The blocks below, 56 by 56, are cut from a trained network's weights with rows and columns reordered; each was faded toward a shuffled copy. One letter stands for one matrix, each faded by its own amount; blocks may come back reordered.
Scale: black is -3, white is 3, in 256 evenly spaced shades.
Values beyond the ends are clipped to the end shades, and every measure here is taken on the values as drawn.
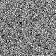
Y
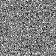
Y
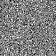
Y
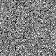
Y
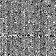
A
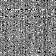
A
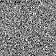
Y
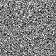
Y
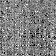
A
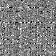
A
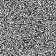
Y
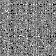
A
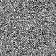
Y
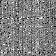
A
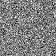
Y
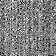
A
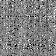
A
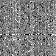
A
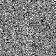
Y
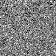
Y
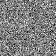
Y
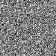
Y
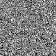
Y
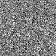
Y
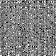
A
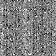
A
